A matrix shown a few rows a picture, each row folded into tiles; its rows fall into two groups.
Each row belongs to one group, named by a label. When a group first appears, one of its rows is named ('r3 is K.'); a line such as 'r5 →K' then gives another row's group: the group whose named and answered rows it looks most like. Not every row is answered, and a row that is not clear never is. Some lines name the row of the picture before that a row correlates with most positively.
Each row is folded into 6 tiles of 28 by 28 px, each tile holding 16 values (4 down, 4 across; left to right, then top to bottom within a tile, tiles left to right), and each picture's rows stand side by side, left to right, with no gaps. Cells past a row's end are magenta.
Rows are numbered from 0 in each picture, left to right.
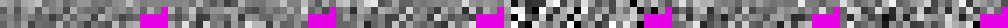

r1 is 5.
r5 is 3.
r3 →3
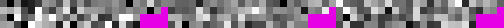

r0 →3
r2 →3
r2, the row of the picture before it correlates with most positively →5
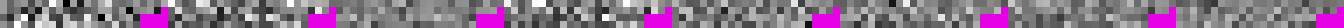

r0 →5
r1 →3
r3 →3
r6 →3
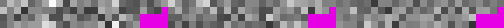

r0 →5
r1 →3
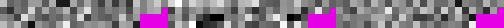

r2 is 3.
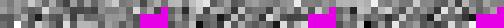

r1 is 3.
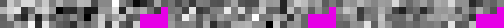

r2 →5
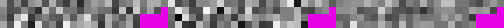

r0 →5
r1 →3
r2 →5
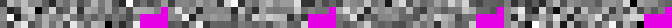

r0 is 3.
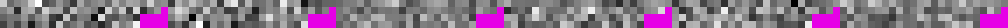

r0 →3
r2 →5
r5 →3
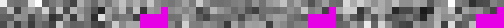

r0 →3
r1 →5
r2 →5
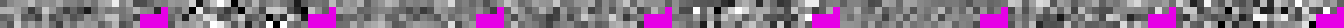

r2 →5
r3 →3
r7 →3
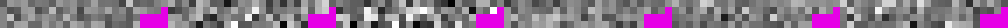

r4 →3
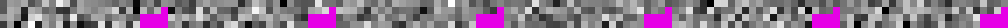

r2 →5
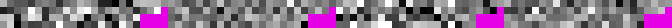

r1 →3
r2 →5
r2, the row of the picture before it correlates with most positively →2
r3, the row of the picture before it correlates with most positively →1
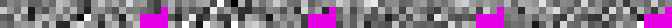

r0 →5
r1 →5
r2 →3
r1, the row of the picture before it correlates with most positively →2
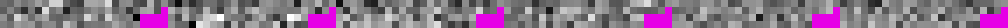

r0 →5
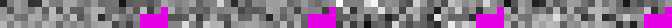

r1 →5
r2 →3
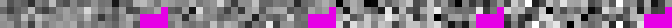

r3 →5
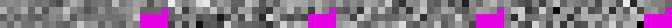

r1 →3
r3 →3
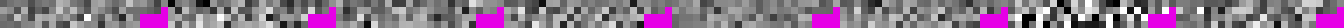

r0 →5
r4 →5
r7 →5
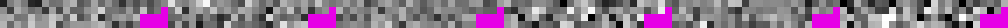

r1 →3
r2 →5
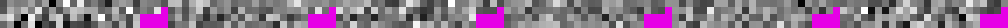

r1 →3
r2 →5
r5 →5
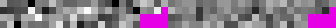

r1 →5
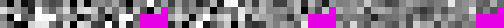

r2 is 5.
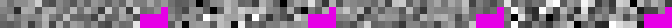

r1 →5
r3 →3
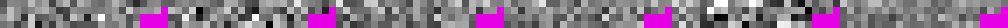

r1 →5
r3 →3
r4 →3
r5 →3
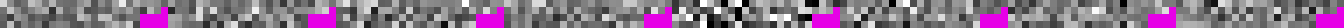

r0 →3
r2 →3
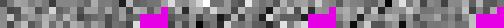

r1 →3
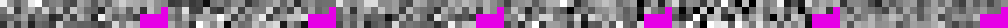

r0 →3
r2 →3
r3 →5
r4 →5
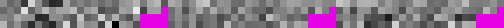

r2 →3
